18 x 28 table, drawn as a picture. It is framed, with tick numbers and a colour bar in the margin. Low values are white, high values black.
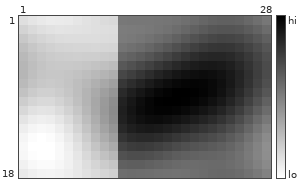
Ninth with the lowest average: bottom left. Seam: vertical, 40% of the way across, the right part higher. Stripes: none. Average level on the scale: 50%. Lone odd cells: none.
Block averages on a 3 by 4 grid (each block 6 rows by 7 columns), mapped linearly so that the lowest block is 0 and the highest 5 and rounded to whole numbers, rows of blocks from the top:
1234 | 1354 | 0243
